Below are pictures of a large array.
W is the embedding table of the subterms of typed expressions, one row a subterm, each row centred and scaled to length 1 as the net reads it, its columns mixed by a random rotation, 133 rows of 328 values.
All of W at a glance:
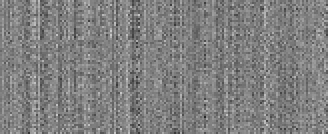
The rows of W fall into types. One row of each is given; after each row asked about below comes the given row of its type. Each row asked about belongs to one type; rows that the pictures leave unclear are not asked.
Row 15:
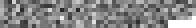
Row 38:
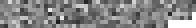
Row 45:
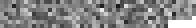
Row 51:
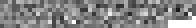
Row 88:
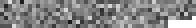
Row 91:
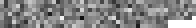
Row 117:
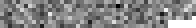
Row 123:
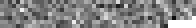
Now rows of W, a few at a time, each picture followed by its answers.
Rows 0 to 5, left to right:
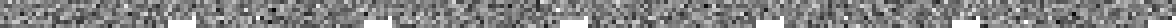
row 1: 38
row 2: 117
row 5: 38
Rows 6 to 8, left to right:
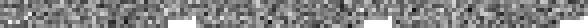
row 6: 45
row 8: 15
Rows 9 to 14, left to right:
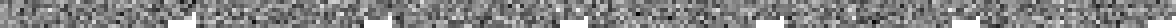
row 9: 15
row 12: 91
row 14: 91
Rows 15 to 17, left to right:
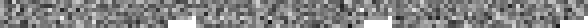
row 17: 123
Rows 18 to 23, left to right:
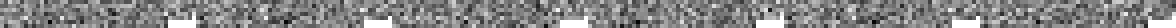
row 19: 117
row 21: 45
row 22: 117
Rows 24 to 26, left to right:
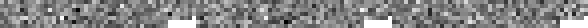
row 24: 38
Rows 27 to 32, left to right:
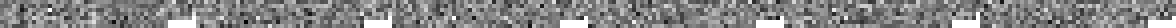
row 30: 38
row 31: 38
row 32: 88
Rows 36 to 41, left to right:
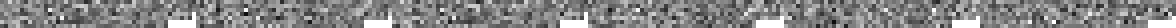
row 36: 38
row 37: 91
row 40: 45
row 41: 51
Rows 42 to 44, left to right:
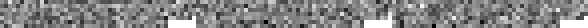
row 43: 88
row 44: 117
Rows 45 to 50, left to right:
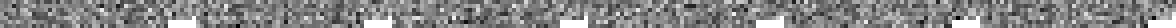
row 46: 117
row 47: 38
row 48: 15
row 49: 123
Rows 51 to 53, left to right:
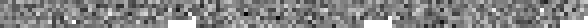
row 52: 91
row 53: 45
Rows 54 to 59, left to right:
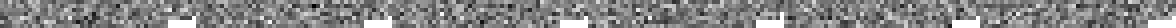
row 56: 117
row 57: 38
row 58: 123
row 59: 51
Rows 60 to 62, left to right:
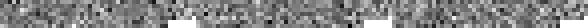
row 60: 123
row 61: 117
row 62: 45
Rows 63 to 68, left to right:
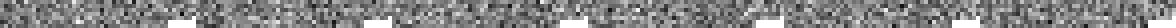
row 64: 91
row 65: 51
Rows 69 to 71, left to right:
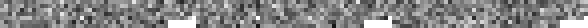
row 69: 15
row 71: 91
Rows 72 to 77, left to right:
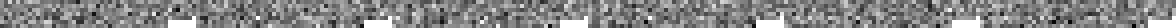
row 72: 51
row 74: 45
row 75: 15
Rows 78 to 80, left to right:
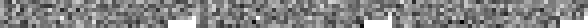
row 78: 15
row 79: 15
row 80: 88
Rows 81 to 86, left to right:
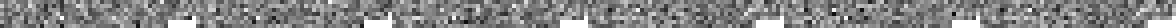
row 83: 38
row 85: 38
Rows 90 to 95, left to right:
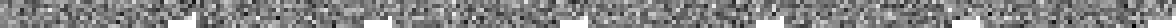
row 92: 15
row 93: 51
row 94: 123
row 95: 117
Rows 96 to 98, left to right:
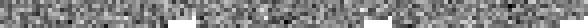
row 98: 91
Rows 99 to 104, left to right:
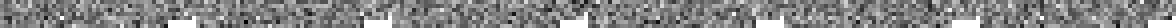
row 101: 15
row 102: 88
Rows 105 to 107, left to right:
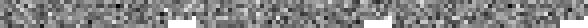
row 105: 117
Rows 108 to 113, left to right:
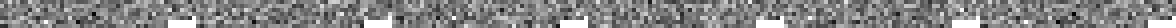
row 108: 38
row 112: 45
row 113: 38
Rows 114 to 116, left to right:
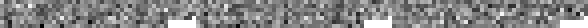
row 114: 117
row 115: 117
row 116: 51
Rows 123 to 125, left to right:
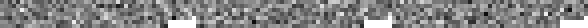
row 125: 51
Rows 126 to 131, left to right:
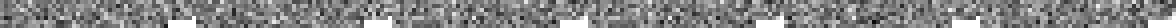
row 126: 123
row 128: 15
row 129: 15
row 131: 15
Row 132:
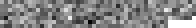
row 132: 117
